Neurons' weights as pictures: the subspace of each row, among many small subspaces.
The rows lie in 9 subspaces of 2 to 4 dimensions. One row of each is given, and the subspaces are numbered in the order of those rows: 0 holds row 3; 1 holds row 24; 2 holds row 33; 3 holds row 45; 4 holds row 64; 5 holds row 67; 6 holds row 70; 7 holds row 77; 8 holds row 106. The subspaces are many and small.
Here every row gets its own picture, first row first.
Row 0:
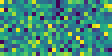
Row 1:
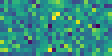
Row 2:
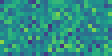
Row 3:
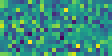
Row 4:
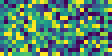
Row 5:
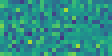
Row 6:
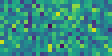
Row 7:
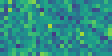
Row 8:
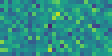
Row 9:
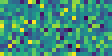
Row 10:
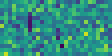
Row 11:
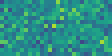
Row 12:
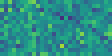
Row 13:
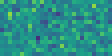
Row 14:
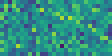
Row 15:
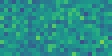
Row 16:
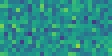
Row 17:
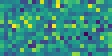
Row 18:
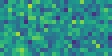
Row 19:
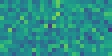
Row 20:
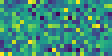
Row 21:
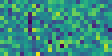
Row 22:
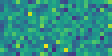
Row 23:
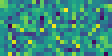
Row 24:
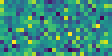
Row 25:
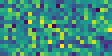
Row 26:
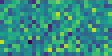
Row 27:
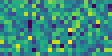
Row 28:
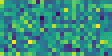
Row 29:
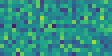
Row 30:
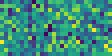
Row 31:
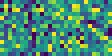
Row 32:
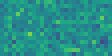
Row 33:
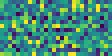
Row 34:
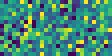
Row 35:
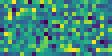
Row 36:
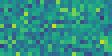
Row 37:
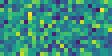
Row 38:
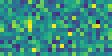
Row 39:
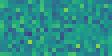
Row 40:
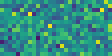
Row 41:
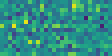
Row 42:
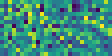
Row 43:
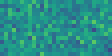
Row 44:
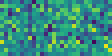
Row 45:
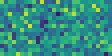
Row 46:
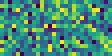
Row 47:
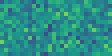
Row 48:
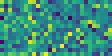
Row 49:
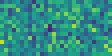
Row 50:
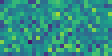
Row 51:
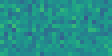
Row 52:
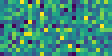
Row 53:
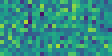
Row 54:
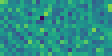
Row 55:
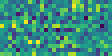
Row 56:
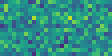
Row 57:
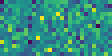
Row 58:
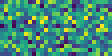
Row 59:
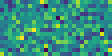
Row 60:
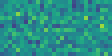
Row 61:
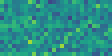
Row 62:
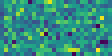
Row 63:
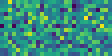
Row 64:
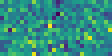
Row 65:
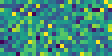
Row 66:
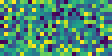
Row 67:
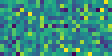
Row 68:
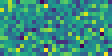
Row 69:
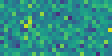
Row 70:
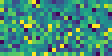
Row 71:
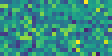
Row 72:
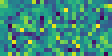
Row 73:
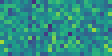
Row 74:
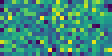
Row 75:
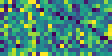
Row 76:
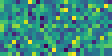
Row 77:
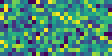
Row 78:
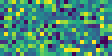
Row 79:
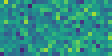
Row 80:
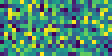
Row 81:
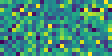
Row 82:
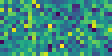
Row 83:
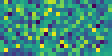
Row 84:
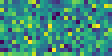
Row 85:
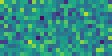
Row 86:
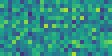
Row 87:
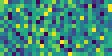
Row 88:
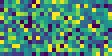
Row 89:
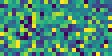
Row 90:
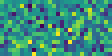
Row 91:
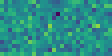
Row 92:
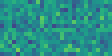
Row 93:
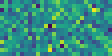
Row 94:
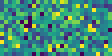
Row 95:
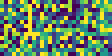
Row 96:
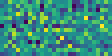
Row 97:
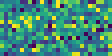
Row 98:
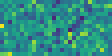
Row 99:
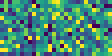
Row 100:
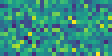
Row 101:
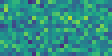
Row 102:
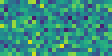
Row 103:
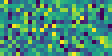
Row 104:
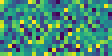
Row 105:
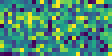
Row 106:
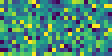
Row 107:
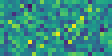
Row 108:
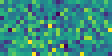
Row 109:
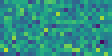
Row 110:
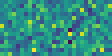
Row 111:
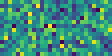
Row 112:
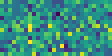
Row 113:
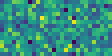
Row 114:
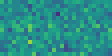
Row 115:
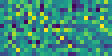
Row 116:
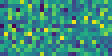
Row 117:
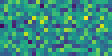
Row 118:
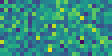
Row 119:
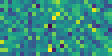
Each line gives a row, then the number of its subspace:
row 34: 6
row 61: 2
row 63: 7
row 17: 4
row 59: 5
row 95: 6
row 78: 1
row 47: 0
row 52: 6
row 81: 5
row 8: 8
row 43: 0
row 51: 0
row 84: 8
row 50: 0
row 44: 0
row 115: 2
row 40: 5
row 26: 0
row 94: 6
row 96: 2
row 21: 4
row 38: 4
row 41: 2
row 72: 1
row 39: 0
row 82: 6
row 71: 6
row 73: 0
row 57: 1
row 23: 1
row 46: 8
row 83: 3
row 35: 3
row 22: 5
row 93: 8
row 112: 4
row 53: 6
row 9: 6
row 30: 0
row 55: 2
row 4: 5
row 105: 4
